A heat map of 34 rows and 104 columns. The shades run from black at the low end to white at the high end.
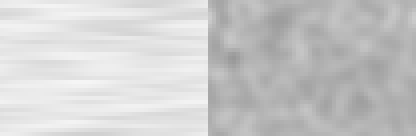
The table splits into one row of 2 panels. Panel 1,1: very high, streaked across, faint in contrast. Panel 1,2: high, blotchy, faint in contrast.
